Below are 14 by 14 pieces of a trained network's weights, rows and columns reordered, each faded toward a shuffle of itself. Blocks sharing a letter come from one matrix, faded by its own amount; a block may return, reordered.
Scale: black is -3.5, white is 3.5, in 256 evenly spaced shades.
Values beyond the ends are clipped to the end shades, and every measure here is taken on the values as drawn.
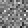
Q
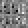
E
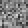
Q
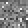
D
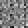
Q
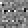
D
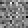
E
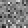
D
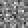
Q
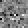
D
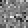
D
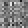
E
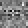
E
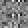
E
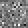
D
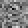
Q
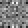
E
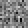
Q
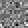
E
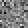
Q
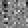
E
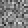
Q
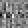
E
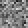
Q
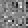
E
